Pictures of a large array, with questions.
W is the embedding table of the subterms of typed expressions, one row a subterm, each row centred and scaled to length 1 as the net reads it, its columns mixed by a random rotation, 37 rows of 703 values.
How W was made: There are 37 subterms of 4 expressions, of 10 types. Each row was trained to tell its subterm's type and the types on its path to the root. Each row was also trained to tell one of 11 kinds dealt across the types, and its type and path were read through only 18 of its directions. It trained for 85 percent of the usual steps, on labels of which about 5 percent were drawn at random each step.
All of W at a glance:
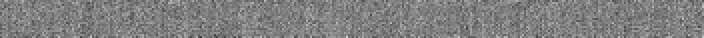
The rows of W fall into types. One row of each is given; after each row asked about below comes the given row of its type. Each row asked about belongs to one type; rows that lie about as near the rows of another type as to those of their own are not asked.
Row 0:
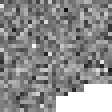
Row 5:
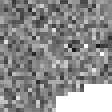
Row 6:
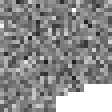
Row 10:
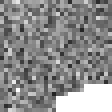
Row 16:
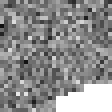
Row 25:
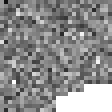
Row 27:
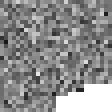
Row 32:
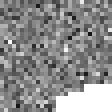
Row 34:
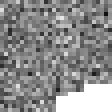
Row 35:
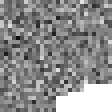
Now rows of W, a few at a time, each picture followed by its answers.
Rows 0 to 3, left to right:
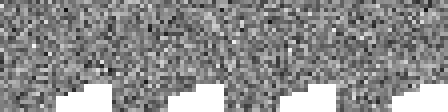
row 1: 35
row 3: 35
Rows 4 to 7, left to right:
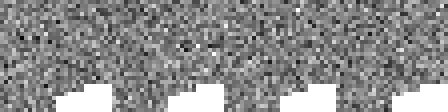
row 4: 34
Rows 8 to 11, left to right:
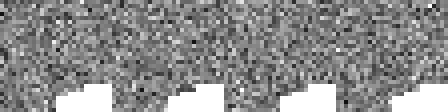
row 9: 27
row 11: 6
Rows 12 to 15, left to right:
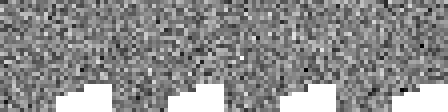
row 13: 27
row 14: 34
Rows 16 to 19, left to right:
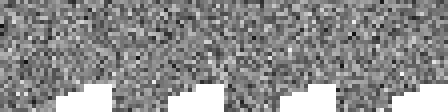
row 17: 25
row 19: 25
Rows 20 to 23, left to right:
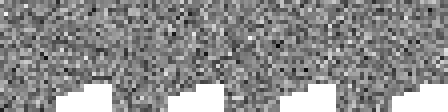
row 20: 5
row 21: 32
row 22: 34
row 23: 27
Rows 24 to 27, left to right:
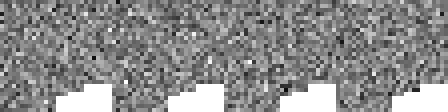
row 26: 5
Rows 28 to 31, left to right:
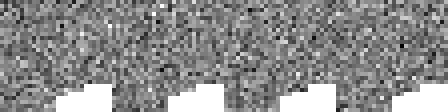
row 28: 5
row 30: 16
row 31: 10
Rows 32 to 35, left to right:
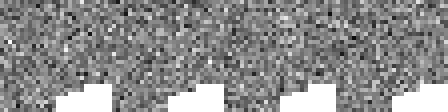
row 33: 25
